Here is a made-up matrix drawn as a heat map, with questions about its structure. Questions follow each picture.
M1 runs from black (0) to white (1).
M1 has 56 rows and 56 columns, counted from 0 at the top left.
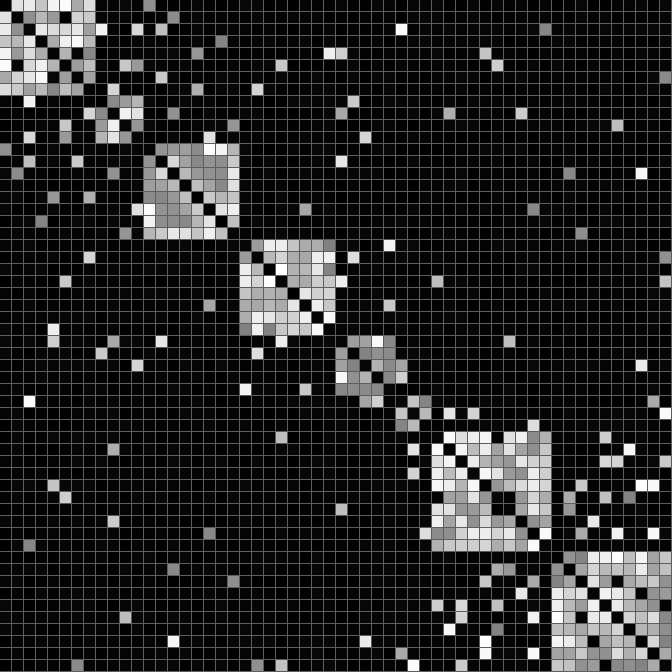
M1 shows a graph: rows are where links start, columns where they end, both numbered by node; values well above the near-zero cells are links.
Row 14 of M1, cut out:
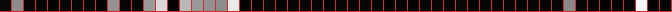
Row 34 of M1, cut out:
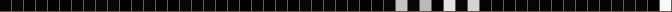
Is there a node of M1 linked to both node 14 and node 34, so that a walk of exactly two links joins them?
no
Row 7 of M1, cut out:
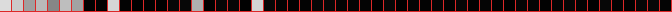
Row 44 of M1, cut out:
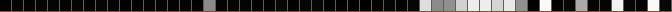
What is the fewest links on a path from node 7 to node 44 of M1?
3
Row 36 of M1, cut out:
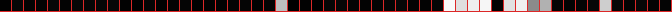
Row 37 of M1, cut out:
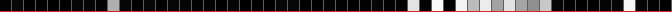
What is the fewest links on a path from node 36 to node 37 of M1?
1
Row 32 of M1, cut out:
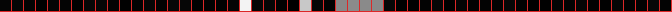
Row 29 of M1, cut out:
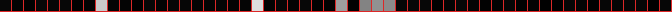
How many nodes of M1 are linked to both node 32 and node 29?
3
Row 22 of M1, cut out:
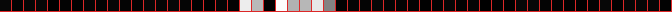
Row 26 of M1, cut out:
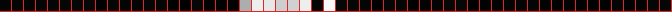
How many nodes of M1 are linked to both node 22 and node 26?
6
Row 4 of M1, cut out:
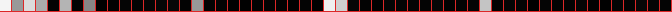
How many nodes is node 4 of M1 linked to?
10
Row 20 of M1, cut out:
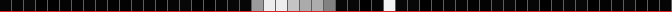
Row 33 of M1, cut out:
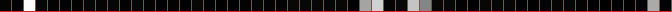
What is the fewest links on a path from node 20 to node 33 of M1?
3
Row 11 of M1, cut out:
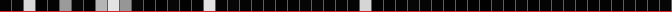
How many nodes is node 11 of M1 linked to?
7
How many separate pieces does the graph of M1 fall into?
1
